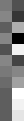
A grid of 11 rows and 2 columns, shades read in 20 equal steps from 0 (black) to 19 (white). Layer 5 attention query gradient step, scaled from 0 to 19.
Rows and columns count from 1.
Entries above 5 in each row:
2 1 2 1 2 1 2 2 2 2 2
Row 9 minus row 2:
-3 15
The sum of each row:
15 14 20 10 24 15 19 20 26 25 24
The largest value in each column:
10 19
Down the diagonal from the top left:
9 4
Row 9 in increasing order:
7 19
